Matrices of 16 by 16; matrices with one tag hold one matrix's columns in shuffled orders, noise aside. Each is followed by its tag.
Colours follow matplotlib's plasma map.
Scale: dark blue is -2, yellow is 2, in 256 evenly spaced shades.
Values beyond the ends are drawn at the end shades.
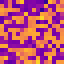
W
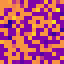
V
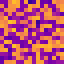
V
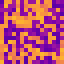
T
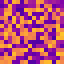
W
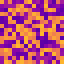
W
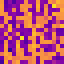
T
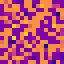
V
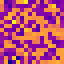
W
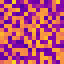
W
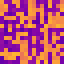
T
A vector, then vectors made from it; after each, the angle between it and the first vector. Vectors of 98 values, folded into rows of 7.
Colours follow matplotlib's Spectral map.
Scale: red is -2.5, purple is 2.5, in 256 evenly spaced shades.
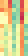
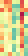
nearly parallel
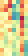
nearly parallel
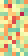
orthogonal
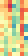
nearly parallel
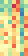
nearly opposite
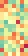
orthogonal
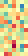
partly opposed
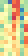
nearly opposite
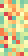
orthogonal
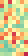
orthogonal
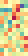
partly opposed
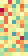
partly aligned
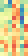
nearly opposite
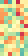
orthogonal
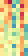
nearly parallel
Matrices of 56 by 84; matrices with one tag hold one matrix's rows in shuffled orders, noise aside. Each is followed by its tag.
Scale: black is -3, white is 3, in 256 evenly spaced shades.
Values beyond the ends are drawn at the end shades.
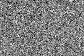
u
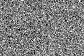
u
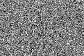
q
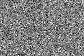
u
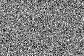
q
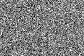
u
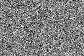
u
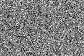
u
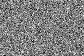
q
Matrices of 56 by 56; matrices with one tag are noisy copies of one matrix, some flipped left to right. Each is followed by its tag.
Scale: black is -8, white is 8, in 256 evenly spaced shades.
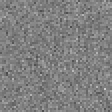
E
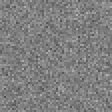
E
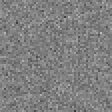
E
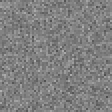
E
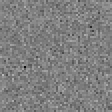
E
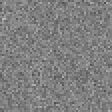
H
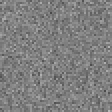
H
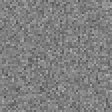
E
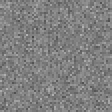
E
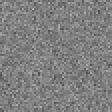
H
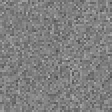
H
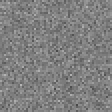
E
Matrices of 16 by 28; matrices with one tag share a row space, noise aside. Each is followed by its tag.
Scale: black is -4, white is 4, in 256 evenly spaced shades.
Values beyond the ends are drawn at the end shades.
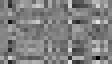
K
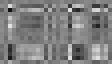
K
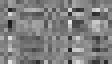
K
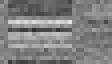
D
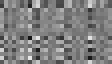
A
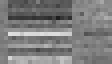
D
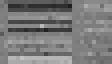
D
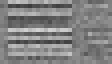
D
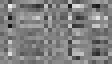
K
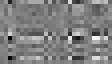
K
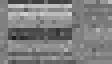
D
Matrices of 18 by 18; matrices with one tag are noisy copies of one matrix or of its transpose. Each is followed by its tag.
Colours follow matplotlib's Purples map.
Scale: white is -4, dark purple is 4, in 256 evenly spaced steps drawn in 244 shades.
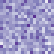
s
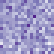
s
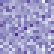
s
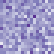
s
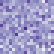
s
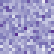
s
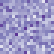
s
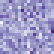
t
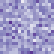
t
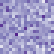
s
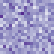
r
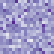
r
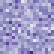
t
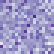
s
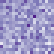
s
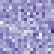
t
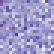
s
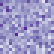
s
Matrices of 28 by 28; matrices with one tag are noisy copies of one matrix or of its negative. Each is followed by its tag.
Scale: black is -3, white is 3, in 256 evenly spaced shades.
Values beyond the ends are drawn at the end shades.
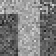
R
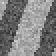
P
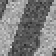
P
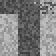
R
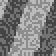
P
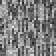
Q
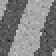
P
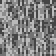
Q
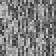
Q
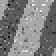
P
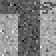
R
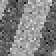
P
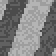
P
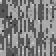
Q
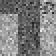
R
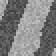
P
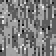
Q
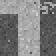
R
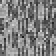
Q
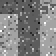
R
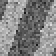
P
